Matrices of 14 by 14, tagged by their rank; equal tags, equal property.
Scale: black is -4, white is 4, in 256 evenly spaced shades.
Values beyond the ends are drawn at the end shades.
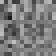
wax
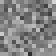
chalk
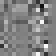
wax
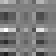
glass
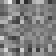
wax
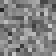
chalk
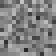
chalk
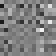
wax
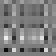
glass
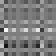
glass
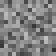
chalk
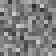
chalk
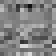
wax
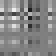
glass
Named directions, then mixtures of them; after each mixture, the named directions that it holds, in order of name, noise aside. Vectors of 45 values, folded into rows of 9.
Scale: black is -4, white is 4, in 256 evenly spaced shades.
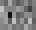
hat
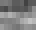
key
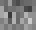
hat, key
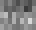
hat, key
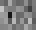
hat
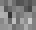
hat, key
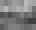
key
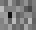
hat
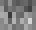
hat, key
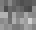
hat, key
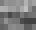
key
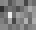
hat, key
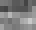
key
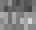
hat, key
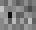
hat
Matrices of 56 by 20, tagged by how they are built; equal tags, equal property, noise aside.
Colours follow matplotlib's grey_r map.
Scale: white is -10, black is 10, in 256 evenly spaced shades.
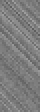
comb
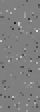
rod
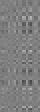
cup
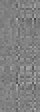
cup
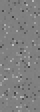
rod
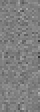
cup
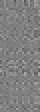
cup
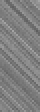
comb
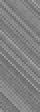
comb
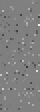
rod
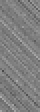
comb
